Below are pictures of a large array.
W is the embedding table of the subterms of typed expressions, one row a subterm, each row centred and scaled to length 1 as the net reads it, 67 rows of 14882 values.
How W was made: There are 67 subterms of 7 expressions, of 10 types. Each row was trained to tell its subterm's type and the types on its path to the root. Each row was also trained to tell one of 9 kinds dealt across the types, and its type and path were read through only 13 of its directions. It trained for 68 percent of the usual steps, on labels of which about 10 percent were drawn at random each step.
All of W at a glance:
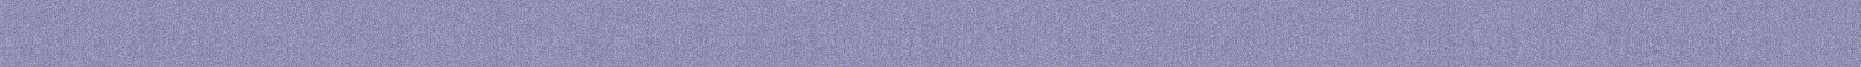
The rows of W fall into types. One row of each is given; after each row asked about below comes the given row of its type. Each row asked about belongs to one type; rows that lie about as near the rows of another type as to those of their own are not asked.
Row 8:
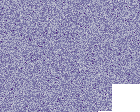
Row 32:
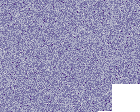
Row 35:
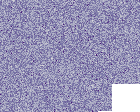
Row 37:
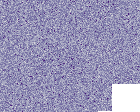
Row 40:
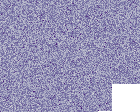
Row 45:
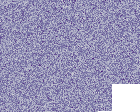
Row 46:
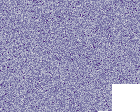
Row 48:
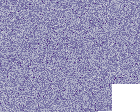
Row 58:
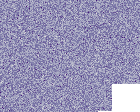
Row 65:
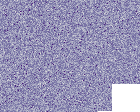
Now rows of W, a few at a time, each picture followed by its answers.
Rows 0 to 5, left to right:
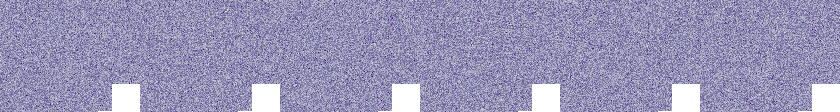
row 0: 35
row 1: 37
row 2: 58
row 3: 46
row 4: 45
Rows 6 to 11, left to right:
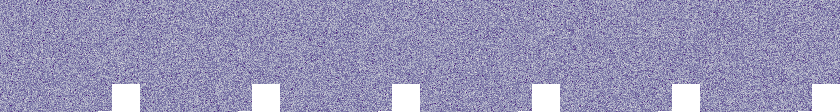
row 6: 32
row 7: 37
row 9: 8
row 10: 48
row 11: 8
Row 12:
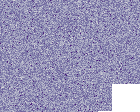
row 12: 8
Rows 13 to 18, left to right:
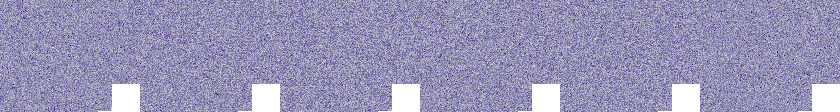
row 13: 58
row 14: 46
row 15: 48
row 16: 58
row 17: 46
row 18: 32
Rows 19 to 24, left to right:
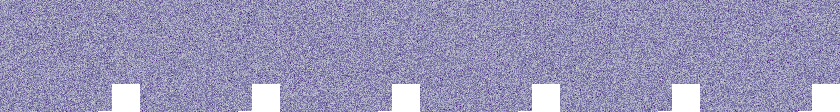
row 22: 58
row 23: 48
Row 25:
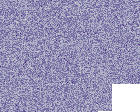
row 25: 8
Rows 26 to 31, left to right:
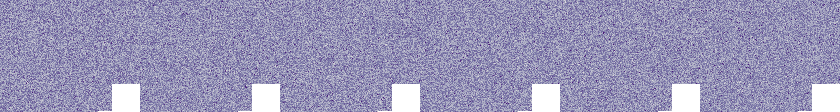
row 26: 37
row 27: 40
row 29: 37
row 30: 65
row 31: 32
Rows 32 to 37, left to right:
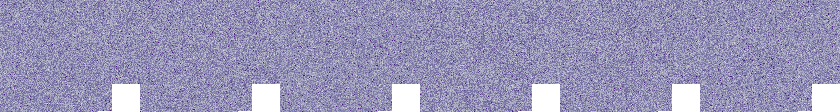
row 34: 48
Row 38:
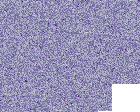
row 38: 40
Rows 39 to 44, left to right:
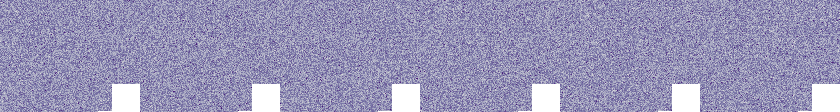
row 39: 48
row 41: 40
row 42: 40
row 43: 8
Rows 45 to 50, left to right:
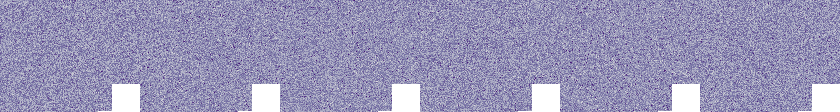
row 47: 35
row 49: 58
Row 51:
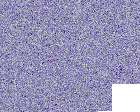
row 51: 40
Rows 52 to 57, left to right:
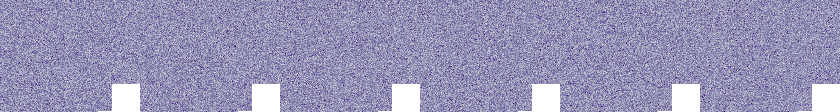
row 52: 35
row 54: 35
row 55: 46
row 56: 65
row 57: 8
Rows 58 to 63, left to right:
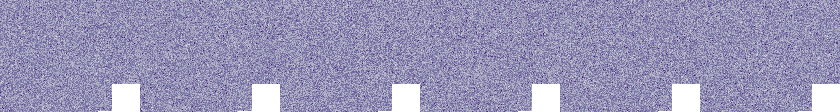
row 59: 58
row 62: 40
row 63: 32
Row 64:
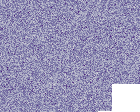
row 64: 45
